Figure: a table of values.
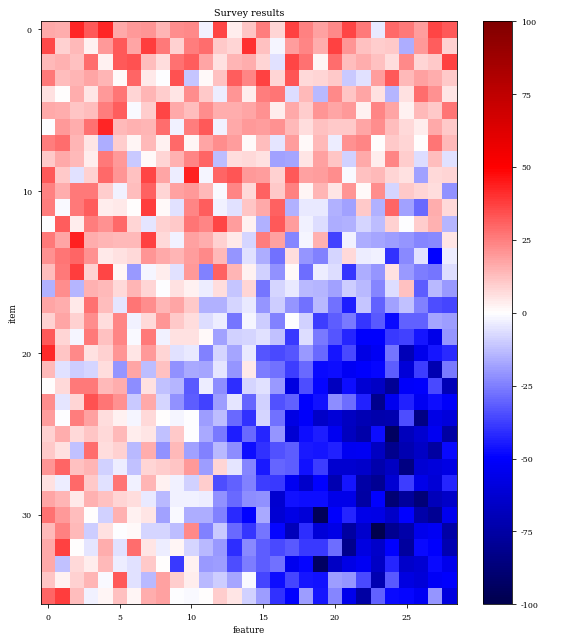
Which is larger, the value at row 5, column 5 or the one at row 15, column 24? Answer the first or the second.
the first
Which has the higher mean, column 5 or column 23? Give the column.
5
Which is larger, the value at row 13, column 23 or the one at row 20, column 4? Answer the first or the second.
the second
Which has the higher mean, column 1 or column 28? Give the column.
1
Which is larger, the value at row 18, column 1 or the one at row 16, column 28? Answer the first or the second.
the first
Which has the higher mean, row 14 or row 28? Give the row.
14
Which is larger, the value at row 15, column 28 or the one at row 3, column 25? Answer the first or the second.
the second
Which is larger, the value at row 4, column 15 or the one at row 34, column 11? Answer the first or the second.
the first
